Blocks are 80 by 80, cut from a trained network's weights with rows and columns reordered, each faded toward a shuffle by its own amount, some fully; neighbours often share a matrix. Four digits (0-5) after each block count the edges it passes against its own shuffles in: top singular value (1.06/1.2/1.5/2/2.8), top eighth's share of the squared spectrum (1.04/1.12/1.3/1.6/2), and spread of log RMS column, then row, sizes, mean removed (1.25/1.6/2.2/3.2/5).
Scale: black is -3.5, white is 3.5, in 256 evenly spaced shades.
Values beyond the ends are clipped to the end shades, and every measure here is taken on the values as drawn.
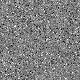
2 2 0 1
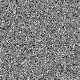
1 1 0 1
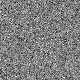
0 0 0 0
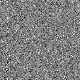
2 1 0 0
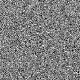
3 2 0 1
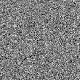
3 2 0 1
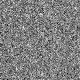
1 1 0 0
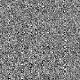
3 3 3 2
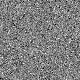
0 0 0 0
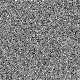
1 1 0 0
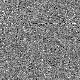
2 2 0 1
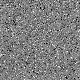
0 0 0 0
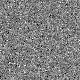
0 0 0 0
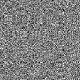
4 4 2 2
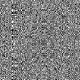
4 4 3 2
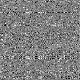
4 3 0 3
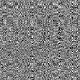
4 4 3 2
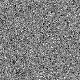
3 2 0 0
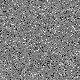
1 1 0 0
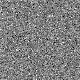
1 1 0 0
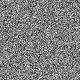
1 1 0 1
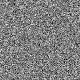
3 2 0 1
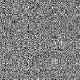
4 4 2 2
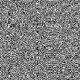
4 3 1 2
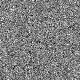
2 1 0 0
